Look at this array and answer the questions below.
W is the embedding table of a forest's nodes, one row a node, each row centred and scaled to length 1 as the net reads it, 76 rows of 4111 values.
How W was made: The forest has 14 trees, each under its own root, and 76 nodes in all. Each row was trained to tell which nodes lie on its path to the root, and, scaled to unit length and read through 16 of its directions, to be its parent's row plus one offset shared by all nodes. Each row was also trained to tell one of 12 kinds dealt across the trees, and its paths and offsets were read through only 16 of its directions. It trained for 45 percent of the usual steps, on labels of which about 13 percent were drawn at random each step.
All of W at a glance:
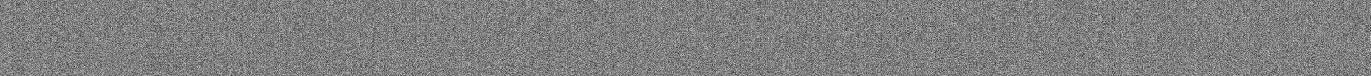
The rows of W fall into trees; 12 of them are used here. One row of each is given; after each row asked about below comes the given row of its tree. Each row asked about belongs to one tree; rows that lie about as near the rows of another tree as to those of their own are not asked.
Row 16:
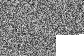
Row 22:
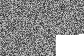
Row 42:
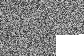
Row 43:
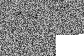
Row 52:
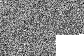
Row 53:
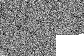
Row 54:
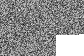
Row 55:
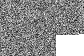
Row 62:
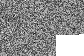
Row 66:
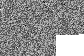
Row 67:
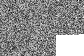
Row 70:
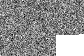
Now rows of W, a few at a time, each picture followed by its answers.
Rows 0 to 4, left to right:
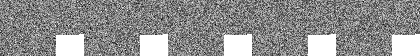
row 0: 67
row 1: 43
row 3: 43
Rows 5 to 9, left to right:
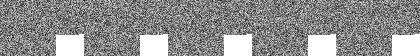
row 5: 66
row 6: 54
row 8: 22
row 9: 22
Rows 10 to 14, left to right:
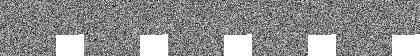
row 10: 62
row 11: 66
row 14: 42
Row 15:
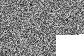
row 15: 66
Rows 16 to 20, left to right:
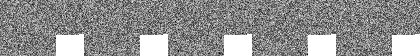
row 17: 52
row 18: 70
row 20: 54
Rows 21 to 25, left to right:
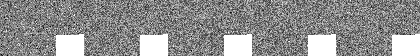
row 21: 70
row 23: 55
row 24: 55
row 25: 70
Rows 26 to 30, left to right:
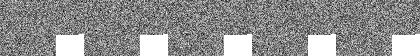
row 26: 22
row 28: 16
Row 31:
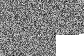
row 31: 53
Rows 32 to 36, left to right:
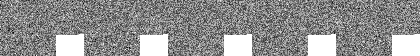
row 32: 22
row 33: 70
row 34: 42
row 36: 42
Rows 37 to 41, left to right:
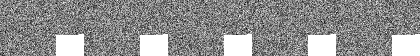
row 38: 67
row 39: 70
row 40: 22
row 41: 54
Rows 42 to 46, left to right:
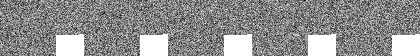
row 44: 54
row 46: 67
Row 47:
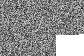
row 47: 66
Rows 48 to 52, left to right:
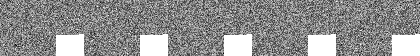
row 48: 53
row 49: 42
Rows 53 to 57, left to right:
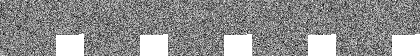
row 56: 70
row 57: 67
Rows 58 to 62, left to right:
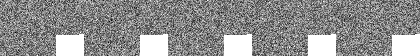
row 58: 55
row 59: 16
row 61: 66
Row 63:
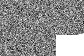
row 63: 22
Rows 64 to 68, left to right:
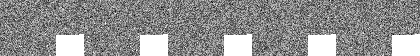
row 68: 43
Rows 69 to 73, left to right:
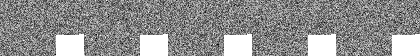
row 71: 55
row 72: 52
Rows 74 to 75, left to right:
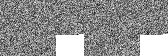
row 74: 62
